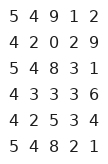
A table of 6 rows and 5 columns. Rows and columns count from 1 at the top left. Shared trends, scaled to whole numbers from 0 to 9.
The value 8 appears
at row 3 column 3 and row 6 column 3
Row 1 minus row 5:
1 2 4 -2 -2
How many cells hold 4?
7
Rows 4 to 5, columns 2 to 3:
3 3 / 2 5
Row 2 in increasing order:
0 2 2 4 9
